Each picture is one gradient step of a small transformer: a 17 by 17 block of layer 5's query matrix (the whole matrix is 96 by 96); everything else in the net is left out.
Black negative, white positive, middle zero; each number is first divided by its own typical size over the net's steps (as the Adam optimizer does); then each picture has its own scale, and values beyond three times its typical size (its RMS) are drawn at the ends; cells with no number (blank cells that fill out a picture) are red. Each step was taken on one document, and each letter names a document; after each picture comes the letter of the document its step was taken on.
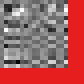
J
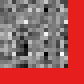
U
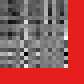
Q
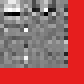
J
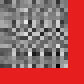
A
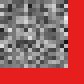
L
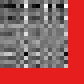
Q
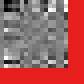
J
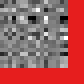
U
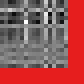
Q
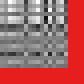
Q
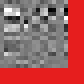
J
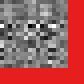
L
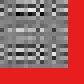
L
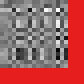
A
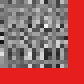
A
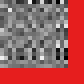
A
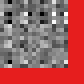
L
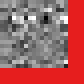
U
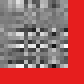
L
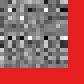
U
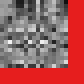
L
